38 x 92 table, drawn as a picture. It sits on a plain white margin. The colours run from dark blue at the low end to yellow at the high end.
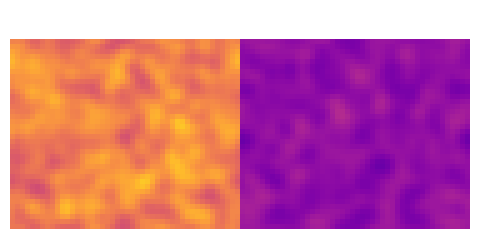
The table splits into one row of 2 panels. Panel 1,1: high, blotchy. Panel 1,2: low, blotchy, faint in contrast.
